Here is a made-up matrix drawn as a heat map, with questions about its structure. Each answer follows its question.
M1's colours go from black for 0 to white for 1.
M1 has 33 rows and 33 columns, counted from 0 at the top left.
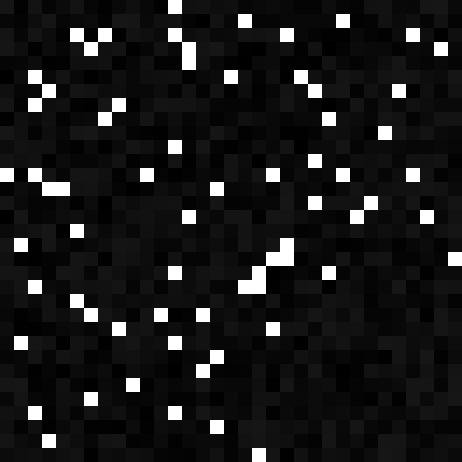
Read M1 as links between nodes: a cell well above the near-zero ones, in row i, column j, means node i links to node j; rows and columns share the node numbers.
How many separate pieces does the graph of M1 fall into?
3
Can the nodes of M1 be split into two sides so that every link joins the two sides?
no
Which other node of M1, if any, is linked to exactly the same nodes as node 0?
node 10
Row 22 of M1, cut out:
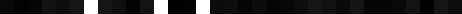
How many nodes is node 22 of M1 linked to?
3
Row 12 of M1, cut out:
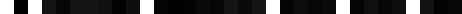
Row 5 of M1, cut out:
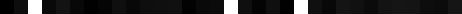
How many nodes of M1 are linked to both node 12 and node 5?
1
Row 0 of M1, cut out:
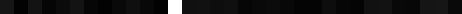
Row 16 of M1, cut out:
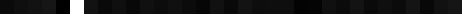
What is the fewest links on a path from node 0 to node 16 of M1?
4
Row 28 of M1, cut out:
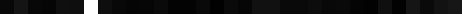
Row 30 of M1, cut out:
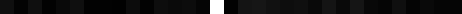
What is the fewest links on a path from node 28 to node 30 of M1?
5
